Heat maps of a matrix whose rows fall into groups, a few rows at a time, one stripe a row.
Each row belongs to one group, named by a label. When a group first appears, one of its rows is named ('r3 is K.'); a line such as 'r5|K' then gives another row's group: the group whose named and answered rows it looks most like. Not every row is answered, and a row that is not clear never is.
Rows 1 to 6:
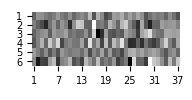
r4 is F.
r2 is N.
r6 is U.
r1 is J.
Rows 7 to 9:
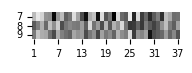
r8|F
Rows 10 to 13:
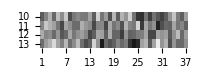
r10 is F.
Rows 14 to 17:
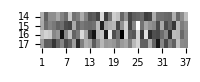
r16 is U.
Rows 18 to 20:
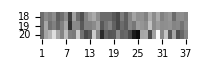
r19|J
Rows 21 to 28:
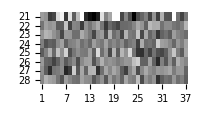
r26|N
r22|J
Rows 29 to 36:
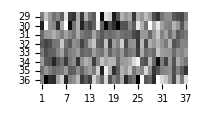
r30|J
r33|U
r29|J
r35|J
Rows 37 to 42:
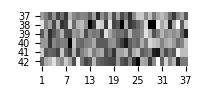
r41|N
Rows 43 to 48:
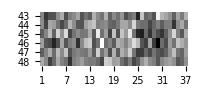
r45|F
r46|N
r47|F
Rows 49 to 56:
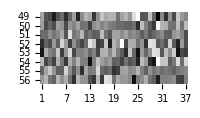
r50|U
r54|U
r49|N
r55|J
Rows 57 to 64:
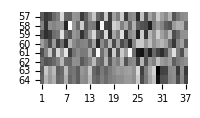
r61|F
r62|U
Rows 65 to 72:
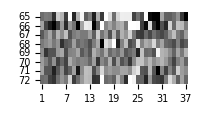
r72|N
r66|N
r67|F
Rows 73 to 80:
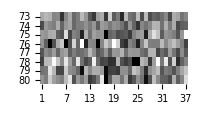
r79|J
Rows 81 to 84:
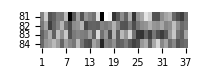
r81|J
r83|F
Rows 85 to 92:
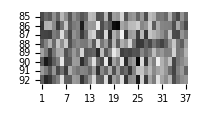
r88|F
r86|J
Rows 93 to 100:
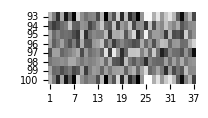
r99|N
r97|J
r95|N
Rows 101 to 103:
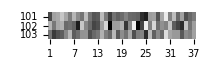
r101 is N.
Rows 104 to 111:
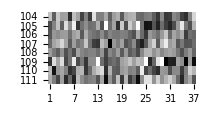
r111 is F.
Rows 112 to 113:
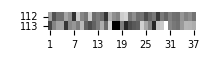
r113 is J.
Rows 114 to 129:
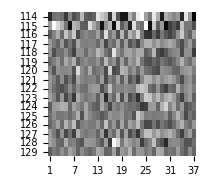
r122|N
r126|F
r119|F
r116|F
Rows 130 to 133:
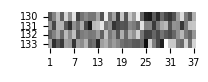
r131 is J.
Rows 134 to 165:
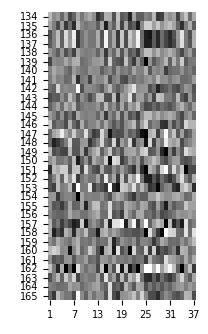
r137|F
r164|N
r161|U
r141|J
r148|U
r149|N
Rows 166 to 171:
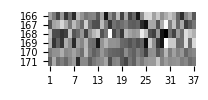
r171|J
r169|U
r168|N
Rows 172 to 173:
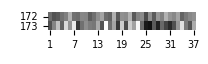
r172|U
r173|F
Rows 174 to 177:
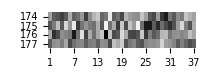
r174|N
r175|F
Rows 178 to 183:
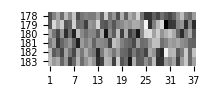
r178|F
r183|U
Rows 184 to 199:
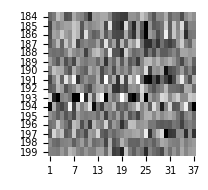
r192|J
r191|F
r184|J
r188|N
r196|J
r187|F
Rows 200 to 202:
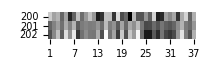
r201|F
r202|F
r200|U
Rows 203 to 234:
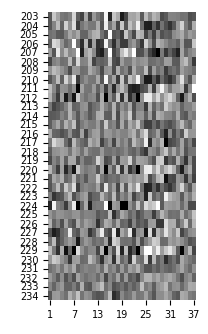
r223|U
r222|F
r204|F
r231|F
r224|J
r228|J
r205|N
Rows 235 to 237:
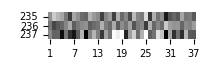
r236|U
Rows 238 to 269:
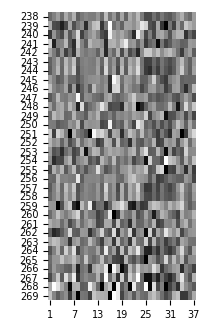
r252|U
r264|F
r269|J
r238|F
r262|U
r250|N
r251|J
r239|N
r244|F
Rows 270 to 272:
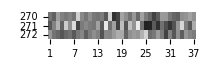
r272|N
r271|F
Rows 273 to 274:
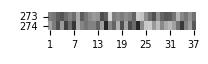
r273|N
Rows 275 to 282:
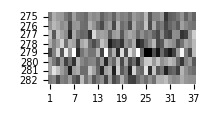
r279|F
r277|J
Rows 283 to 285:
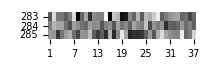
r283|J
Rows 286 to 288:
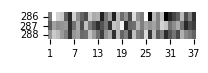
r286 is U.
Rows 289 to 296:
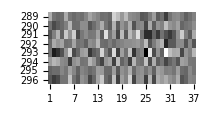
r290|U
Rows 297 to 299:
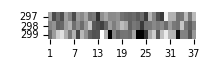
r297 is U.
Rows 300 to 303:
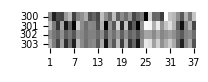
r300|U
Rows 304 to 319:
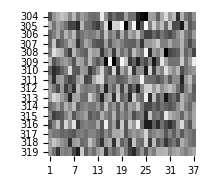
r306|F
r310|U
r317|N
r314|F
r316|F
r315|U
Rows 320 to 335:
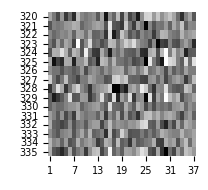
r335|N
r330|N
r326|N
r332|N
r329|U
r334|U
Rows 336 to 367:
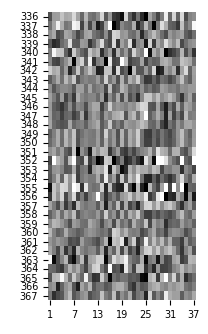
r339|U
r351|J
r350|F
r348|N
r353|J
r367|U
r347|N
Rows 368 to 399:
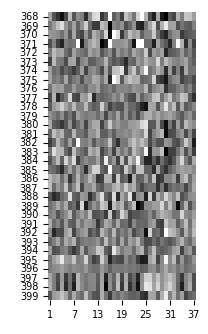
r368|N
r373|J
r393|F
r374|N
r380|N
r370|J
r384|F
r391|U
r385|N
